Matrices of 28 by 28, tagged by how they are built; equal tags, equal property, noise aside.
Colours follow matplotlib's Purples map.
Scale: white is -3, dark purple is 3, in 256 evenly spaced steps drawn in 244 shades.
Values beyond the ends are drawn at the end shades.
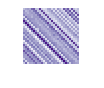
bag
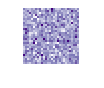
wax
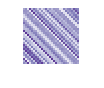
bag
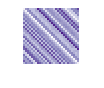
bag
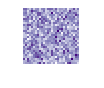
wax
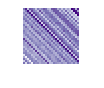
bag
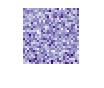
wax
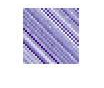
bag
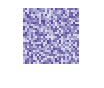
wax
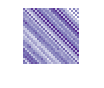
bag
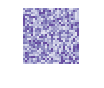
wax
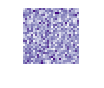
wax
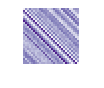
bag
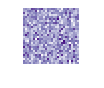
wax
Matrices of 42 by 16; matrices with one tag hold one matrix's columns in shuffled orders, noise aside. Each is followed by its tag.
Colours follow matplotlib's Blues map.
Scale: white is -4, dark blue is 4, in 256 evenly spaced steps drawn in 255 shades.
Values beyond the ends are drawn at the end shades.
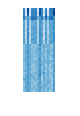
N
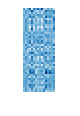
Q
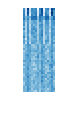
N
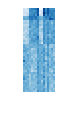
N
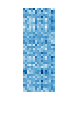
Q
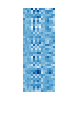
Q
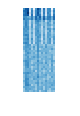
N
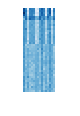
N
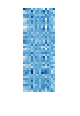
Q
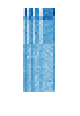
N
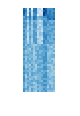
N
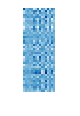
Q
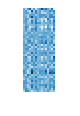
Q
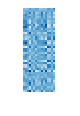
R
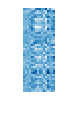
Q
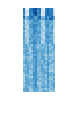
N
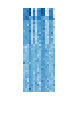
N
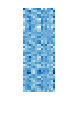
Q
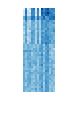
N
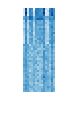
N
